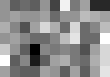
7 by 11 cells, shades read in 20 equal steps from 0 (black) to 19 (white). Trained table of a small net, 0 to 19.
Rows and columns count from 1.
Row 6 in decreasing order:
19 16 13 13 12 10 9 8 7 7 2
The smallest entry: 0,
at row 5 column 4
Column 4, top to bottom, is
7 11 12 8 0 2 7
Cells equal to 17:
2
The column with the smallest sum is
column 4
